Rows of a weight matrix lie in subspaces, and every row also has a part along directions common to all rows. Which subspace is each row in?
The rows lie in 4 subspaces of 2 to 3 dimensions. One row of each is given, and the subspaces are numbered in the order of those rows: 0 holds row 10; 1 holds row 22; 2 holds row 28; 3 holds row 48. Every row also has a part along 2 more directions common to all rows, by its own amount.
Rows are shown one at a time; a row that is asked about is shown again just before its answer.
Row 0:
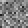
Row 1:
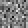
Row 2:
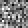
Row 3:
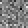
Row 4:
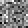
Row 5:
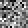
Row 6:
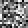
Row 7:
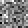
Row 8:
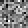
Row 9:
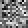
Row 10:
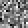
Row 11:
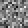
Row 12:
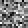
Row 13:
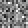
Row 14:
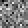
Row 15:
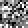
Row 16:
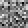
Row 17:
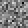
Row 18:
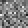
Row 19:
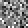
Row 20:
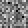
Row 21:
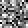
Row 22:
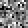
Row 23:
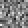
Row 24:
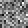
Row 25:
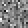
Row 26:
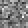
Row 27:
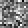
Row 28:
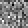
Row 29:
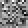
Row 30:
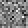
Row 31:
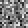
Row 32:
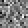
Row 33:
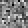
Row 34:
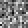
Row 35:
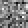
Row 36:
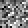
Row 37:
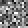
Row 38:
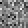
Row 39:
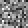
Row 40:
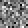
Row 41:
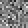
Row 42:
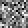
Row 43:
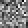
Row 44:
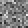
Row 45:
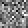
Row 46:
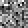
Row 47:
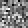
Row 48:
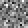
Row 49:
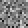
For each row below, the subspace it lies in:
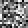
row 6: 1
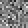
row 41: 2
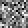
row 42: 0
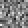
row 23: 1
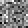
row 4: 3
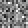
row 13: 0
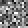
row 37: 3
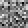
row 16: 1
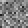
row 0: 3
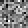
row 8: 3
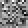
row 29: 0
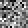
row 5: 2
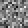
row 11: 3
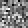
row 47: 2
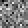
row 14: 3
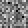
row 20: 0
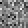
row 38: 2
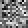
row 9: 0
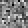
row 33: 2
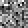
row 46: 1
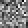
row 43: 0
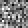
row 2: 2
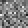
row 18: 3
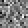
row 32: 1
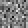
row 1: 0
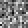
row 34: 1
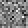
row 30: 0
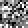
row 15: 2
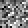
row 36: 1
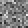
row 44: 3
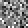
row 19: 2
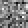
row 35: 1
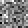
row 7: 3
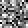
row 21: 3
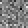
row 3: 2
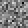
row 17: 3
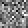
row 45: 0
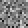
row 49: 2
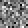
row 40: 2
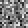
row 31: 1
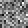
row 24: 3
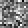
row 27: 1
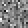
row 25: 0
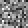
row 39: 2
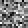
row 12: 1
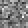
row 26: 1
